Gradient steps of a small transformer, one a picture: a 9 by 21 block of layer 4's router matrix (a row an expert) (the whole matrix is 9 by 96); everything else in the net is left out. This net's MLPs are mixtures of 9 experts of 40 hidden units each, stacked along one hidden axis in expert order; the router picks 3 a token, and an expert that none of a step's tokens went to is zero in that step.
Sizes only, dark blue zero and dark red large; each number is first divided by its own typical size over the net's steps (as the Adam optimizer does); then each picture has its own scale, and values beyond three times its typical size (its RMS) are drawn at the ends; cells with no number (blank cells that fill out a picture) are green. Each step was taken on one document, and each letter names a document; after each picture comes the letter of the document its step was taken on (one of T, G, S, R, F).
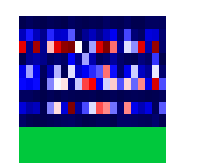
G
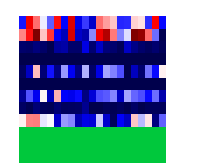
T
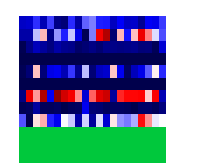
T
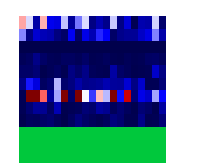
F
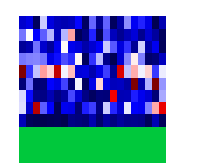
G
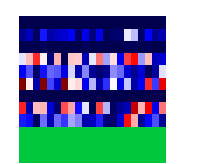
G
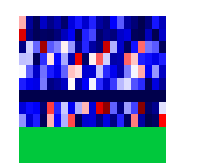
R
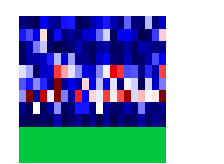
F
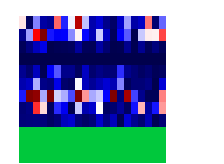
F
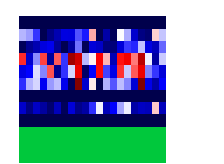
G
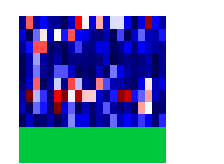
F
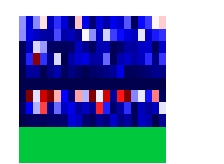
F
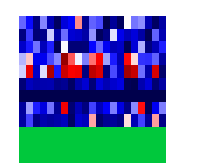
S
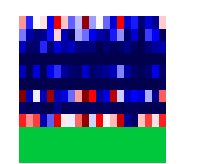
T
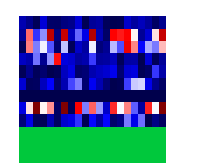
R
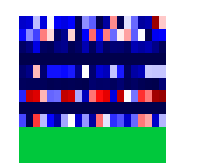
T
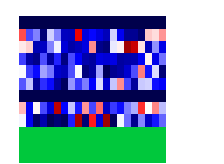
R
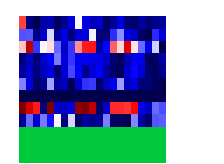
S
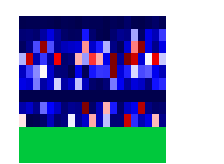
R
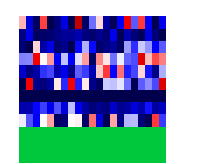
G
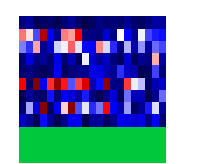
G
